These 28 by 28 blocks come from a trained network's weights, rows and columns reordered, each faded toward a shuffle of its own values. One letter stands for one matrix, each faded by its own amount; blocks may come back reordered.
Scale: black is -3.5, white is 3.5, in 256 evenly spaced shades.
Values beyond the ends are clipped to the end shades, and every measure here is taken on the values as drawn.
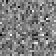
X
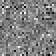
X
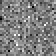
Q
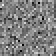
Q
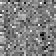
Q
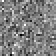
Q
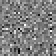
X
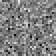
Q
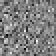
X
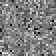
Q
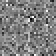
X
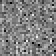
Q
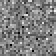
Q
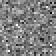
X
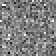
X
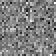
X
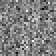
Q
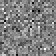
X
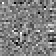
X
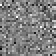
X
